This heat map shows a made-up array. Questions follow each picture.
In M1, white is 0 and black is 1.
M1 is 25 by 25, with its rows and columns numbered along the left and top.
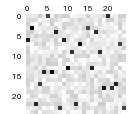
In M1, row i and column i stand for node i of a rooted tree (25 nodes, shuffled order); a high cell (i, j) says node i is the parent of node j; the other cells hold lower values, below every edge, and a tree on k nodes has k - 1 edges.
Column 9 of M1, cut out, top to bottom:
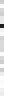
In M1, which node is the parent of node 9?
6
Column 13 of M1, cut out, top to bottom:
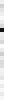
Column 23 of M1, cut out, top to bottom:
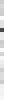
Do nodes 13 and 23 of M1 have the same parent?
yes
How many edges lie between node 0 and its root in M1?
2
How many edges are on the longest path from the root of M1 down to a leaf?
4
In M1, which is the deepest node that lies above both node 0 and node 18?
6
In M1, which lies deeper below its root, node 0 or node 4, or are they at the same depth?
node 0
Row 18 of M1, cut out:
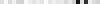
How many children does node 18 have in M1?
2
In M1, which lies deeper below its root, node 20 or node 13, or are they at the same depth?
the same depth
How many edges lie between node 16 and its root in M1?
4
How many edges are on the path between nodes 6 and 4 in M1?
2
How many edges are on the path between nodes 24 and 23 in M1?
1
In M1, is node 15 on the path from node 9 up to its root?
no
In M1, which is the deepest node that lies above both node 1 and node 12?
17
